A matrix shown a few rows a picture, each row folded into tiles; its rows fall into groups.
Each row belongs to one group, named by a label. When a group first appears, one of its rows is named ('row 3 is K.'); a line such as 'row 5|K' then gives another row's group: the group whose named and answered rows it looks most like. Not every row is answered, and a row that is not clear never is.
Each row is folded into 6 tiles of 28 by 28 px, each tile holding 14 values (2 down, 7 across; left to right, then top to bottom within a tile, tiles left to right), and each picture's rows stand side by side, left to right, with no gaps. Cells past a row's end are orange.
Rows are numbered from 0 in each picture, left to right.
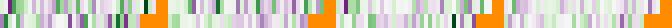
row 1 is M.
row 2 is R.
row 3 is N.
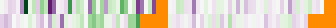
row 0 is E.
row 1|M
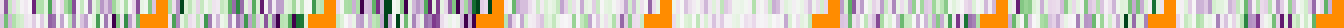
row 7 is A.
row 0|A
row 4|A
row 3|N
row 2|M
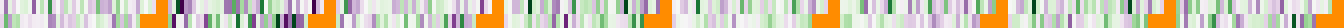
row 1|N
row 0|A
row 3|E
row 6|E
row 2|N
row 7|R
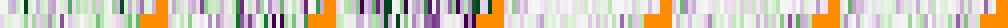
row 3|N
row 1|A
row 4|N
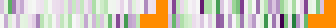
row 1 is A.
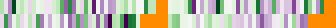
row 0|R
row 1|M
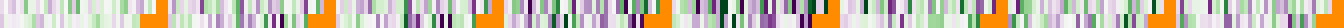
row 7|A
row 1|A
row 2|A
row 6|R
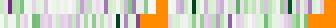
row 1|E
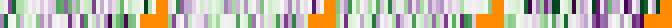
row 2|R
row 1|N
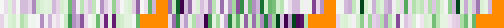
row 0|A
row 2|E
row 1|N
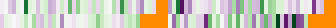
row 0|E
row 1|N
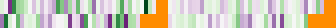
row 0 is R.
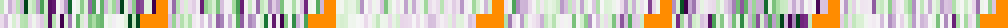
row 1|A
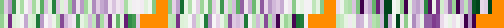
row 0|R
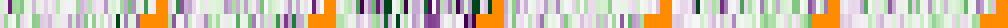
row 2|M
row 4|E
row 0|R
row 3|N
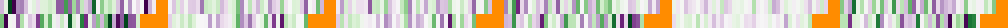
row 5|R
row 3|N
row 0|N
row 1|A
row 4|A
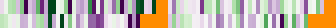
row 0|M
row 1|A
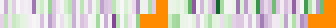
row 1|M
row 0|A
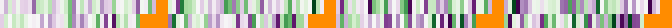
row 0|A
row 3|N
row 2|A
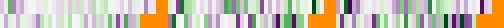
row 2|N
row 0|N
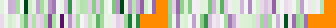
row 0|E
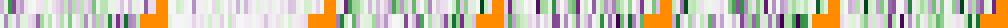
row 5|E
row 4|R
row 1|M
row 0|N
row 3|A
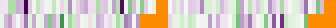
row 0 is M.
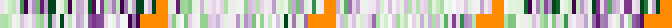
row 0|M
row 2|N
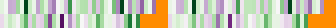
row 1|E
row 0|E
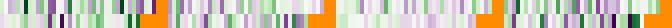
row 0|E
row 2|M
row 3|R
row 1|N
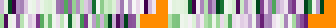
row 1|M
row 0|N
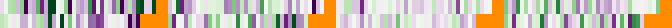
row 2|M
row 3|R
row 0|M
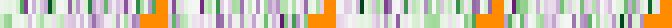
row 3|R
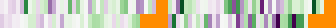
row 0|E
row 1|R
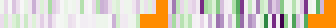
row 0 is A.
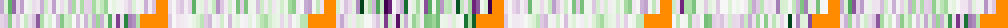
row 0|N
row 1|E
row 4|R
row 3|E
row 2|E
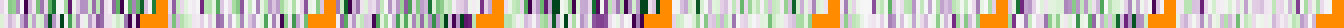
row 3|M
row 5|A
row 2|N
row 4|E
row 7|M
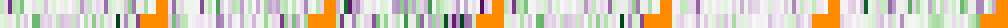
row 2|N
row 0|R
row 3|R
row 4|M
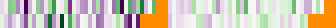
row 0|M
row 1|E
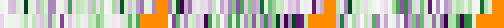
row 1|N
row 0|E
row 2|R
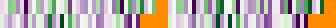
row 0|M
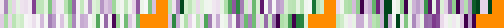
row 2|M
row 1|R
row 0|A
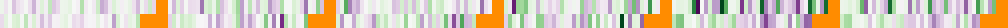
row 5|M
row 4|M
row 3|R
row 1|A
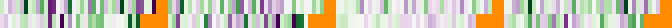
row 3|E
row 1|R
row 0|E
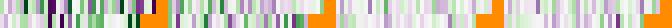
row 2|A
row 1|R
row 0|E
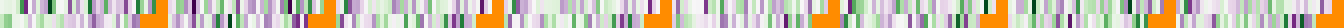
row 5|R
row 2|N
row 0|M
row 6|E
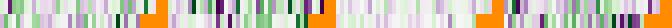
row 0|R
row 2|A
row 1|E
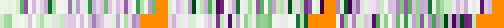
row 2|N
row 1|E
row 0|M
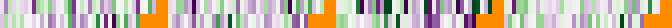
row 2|M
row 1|M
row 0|A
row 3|R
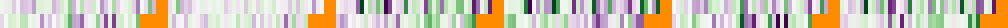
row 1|N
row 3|M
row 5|E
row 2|E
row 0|A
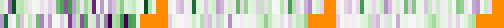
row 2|E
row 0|R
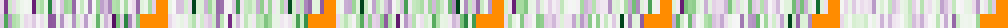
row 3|R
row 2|E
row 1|E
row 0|A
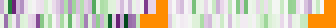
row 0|N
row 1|E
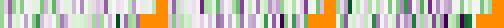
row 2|R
